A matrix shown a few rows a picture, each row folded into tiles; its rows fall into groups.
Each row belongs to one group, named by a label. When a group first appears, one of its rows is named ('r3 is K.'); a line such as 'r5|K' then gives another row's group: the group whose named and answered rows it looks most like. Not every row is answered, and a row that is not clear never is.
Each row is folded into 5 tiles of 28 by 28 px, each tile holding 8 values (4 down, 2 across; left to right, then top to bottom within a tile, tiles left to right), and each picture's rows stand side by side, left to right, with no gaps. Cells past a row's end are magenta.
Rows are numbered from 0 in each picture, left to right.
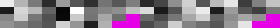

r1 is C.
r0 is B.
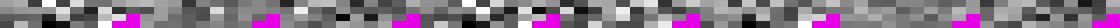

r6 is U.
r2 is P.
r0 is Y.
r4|C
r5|Y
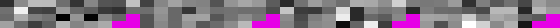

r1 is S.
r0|P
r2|C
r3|U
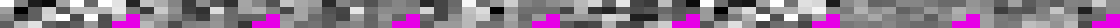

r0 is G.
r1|B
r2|B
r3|C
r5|G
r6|U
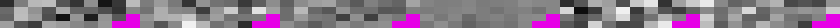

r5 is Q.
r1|U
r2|P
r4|C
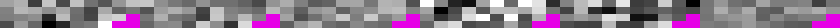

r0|Y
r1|B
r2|G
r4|S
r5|U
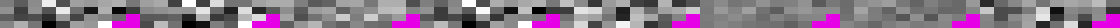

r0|Y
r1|Y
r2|G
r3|Y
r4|B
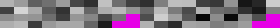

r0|B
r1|P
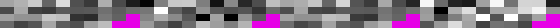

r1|P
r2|S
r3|G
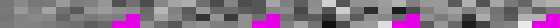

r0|U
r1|P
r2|Y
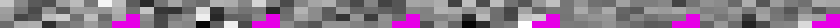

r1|C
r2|P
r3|Y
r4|U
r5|Y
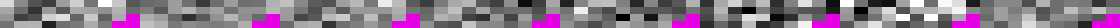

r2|G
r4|P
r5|S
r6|G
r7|U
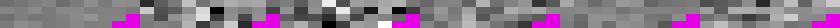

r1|C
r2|Y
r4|Q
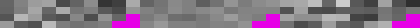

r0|P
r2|S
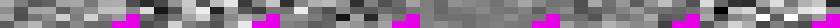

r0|G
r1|C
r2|P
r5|G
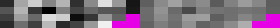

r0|S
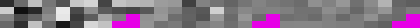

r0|C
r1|B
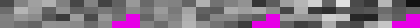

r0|P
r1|U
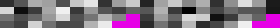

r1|S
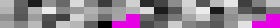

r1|C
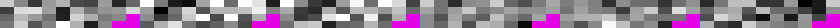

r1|G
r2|G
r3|Q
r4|U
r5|P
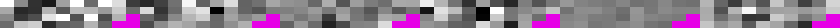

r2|Y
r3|B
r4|B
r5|Q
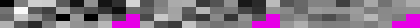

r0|P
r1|P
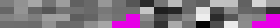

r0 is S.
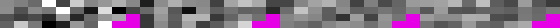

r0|Y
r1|S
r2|P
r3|S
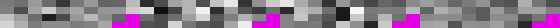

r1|C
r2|B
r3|B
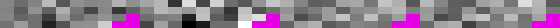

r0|Y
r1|Y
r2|G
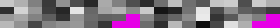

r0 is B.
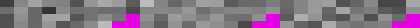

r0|S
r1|Q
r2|P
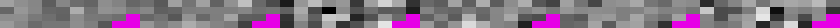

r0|B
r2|S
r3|U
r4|Q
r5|C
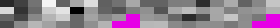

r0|C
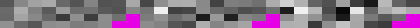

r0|P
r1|P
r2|B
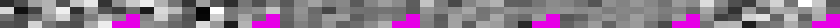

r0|C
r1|B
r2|S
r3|Q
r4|Q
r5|G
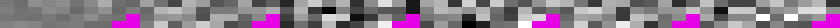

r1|B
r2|S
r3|Y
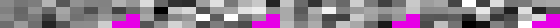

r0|Y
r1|G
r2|Q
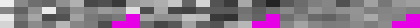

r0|Q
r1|S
